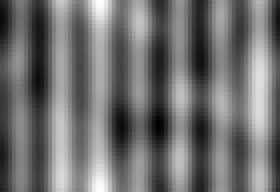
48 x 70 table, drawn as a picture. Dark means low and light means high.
No lone cell stands out from its neighbours. Upright stripes repeat 7 times across the table. There is no overall slope.
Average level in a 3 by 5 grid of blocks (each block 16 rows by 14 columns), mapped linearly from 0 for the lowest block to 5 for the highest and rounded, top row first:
0 4 2 1 2
1 3 0 2 4
1 5 1 2 2
